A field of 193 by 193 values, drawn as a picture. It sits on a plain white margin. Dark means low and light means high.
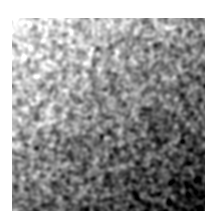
Grain: blotchy. Stripes: none. Odd rows or columns: none. Ninth with the lowest average: bottom right. Lone odd cells: none. Slope: up to the top left. Ninth with the highest average: top left. Histogram: bell-shaped.
